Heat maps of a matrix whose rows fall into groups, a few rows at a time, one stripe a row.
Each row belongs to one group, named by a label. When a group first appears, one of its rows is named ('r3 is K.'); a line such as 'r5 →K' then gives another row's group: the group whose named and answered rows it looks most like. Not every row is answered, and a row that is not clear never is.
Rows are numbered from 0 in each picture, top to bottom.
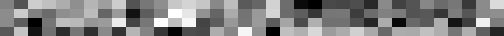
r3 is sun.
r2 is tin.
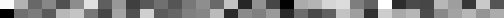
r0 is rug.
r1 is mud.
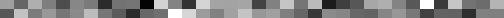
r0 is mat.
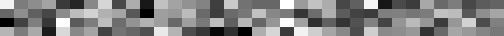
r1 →tin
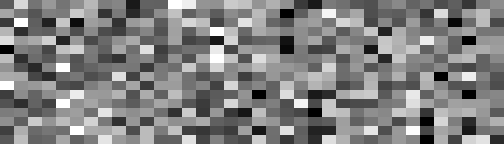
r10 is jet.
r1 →rug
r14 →jet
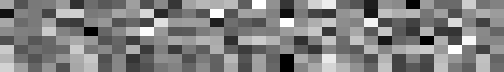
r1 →mud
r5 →mat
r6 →rug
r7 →rug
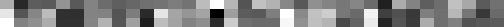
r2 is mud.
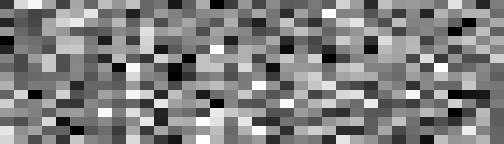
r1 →rug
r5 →mud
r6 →mat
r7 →sun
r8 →sun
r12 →mud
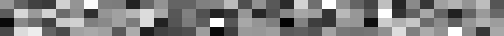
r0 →rug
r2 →mud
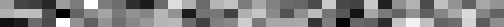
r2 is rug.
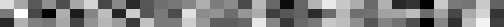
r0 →rug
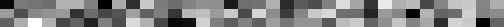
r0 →mud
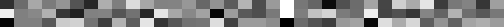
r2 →mud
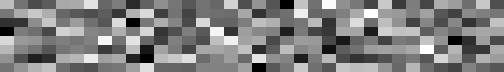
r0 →rug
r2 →mat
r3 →mud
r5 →mat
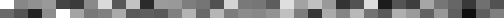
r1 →jet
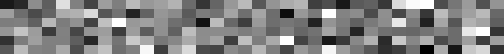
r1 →rug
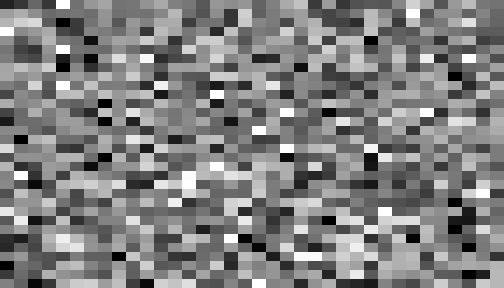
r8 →mud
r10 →mud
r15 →sun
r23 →rug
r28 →sun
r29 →mud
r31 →tin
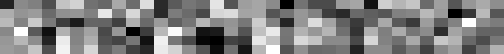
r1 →mud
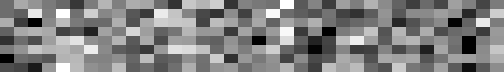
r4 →jet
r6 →mud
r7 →jet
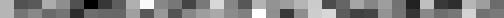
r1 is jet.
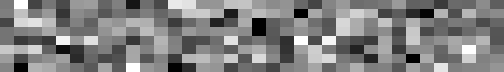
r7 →sun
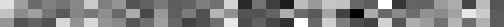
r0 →rug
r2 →rug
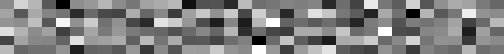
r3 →rug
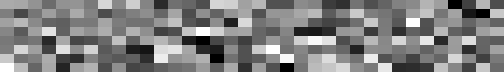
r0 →mud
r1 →mat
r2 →jet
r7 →rug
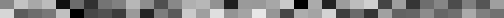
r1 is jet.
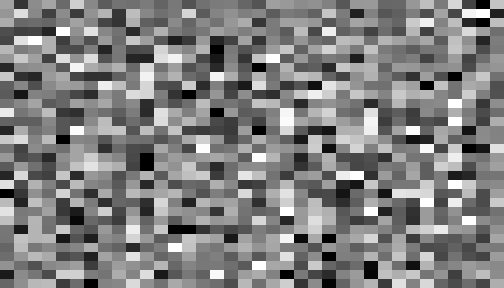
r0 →mat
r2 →mat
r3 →rug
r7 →jet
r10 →sun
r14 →jet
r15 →rug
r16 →mat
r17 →tin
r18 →tin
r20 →mat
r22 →mat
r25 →sun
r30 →mud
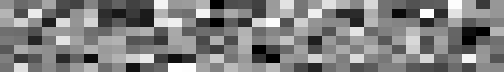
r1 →mat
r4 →jet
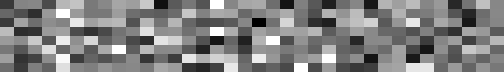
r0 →mud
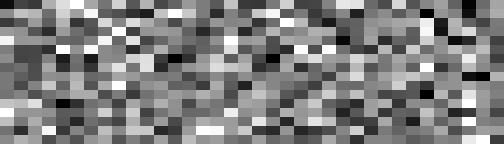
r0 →jet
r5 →rug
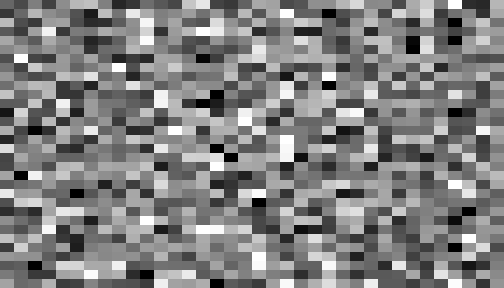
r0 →mat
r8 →rug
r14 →tin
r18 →mud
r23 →jet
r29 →jet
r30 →tin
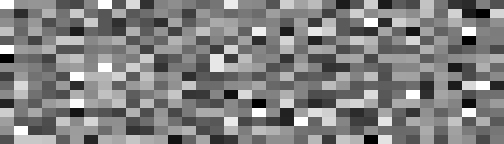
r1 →mat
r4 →jet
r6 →mud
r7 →mud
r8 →jet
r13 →rug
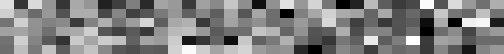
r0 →mat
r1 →rug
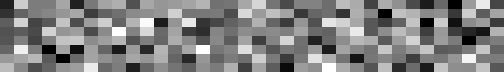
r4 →jet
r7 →rug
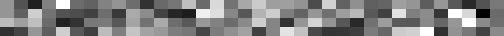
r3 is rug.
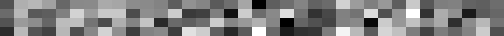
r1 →jet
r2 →mud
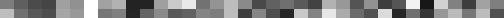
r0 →tin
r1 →rug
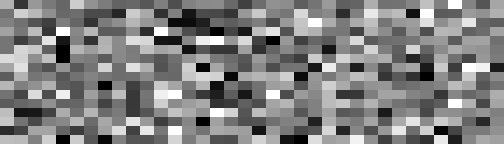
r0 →mat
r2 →sun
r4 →sun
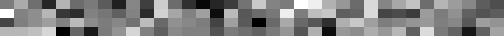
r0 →sun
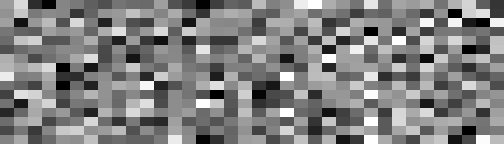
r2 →mat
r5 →mat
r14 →jet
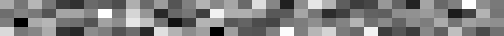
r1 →mud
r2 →sun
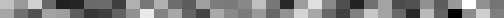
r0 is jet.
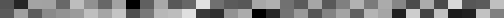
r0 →mat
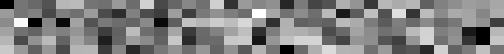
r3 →mat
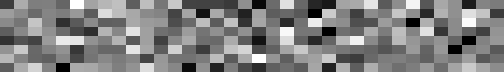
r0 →jet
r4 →jet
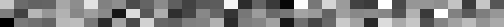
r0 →rug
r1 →sun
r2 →mud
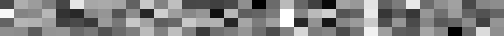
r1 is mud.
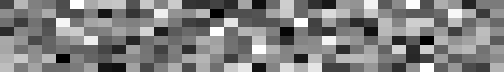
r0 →jet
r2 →rug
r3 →mud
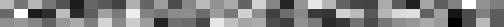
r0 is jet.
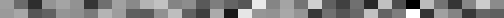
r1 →jet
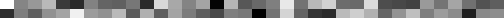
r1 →jet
